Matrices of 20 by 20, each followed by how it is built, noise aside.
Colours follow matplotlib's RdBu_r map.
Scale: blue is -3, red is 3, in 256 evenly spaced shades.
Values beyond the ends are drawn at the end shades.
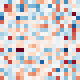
low rank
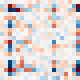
low rank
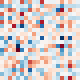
low rank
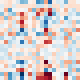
low rank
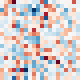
low rank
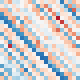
Toeplitz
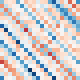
Toeplitz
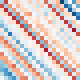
Toeplitz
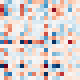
low rank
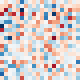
low rank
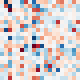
low rank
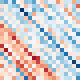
Toeplitz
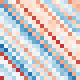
Toeplitz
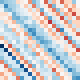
Toeplitz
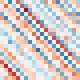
Toeplitz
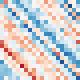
Toeplitz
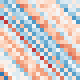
Toeplitz
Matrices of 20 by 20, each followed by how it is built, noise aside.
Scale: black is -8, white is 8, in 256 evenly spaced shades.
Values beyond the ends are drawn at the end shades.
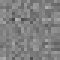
low rank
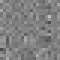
low rank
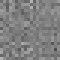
low rank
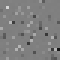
sparse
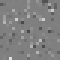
sparse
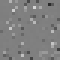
sparse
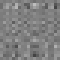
low rank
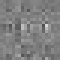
low rank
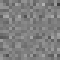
low rank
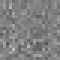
low rank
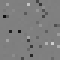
sparse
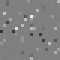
sparse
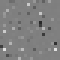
sparse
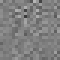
low rank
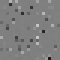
sparse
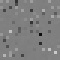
sparse
